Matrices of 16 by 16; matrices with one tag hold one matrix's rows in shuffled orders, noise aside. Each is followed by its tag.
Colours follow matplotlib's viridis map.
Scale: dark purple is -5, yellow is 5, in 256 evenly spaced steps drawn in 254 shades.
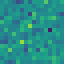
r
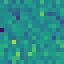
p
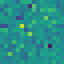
r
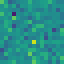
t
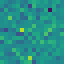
r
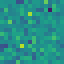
r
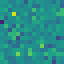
p
